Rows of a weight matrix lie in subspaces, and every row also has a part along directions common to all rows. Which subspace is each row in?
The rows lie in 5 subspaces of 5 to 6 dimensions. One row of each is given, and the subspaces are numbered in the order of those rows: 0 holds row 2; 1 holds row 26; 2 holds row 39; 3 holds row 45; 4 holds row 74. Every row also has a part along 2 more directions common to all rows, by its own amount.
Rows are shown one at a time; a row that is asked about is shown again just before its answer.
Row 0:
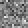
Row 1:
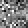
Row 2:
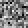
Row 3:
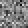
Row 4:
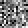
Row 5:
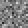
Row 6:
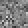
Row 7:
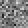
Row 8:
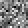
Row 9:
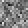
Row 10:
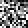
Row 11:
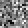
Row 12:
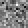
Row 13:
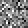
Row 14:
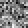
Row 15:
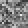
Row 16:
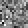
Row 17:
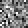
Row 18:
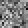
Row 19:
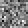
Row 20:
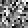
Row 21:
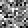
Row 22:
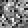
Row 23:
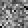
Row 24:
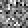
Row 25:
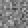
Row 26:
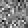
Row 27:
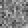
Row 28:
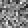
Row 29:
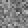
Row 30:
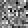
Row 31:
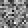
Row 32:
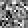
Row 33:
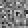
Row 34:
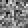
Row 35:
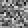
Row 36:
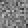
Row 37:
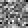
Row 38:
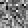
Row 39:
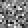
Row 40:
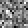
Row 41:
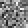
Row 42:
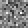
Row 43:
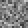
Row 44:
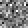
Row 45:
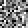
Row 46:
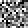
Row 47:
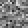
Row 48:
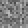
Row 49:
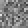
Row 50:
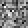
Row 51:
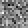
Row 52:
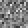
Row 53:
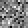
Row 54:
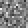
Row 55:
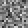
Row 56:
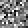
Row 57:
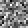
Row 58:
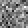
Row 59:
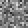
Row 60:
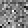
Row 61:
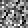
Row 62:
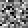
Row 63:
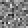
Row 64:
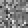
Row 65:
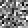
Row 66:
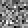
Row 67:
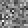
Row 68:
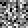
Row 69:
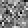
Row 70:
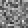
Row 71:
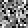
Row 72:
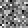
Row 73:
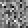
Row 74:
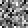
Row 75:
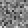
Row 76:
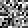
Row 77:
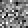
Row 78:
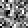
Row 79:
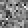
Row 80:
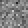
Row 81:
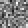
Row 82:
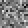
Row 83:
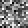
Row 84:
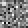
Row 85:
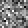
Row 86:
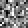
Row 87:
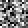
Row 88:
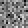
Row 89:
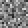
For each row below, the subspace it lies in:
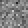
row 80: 2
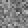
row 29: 4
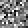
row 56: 4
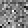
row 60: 0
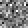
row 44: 0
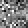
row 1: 1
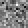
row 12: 0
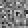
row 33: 4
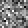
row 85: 1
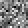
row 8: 1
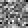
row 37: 3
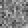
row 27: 3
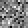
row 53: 1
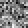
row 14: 0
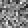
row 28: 4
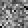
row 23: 0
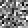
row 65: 1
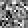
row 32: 0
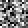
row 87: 4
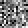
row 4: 3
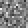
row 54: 4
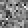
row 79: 0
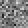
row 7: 1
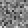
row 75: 0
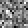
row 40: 4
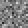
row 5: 4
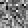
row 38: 0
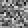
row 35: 2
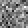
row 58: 0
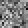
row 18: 2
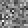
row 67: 1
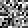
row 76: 1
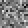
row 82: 4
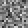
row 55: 3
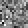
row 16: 1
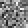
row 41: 4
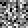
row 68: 3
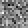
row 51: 2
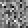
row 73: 3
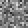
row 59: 4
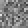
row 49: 2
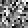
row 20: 2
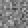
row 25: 3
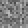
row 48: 3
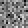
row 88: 3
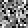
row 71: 4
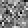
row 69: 2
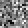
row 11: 3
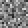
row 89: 3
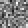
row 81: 4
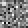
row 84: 3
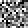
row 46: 0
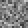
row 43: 2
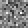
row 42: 2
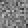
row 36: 4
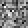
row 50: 3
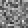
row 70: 2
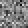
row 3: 3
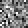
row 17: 1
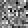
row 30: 4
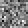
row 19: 1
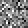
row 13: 1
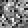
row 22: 2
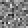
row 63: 3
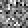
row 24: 3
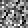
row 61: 2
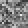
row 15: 0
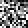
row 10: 1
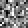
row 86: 4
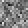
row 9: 2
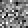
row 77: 1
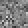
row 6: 3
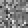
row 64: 3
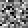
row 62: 4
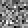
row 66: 2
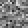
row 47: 0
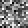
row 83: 0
